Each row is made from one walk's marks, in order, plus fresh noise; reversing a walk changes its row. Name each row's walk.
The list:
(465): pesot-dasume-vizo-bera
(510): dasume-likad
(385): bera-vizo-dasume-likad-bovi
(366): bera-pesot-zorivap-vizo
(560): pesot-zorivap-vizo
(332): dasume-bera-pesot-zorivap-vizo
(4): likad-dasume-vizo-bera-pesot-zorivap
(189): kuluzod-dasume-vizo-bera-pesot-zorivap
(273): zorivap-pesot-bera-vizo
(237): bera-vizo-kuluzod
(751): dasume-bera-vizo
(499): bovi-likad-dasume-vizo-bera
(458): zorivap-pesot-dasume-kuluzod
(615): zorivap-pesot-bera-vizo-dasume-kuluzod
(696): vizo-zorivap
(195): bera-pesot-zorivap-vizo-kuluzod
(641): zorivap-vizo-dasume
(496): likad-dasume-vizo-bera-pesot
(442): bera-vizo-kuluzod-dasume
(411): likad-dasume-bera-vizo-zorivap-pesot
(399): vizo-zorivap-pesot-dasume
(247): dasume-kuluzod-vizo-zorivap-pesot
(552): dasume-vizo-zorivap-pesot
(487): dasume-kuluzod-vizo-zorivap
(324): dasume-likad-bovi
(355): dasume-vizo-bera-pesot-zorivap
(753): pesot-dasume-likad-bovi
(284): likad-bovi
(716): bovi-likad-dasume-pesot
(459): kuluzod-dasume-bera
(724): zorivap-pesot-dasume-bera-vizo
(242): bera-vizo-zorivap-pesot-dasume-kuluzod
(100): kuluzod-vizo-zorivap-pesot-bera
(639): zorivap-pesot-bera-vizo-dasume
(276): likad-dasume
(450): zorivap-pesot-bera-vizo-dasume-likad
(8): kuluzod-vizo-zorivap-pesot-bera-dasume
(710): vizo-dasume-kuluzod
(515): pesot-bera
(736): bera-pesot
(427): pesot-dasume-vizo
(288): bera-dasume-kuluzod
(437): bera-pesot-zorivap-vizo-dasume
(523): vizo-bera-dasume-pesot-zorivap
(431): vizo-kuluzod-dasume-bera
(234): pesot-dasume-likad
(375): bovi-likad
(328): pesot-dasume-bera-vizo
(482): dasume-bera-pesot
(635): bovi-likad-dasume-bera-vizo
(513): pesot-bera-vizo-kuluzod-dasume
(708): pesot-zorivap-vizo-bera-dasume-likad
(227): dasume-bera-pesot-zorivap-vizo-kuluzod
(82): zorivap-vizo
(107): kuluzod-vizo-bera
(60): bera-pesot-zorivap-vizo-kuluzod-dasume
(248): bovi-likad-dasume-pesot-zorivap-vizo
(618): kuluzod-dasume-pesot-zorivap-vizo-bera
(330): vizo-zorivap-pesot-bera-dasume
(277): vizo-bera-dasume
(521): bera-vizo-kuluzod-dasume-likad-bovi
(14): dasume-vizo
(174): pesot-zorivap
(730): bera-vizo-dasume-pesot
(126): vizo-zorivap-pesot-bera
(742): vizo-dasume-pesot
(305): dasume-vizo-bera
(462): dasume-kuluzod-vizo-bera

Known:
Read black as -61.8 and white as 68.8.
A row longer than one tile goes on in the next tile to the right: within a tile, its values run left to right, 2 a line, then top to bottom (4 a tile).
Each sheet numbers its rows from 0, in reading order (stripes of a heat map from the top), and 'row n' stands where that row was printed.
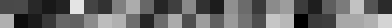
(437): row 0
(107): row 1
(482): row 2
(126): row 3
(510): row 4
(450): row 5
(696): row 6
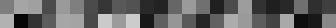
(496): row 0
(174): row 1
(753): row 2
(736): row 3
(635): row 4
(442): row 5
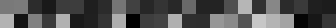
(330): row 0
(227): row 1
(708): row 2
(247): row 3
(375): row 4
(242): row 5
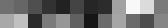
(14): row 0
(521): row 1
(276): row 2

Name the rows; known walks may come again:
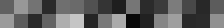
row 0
(736)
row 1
(14)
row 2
(442)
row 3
(234)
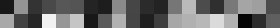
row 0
(462)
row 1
(753)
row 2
(328)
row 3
(696)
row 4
(496)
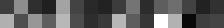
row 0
(126)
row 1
(332)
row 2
(487)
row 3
(708)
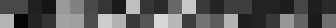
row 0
(437)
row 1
(174)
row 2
(431)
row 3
(277)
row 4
(227)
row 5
(521)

